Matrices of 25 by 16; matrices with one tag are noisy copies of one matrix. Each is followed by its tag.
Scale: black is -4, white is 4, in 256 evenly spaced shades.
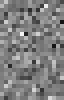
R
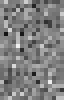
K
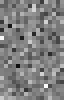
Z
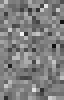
R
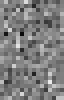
K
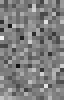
Z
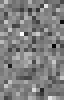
R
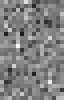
K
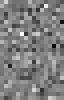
R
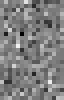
K
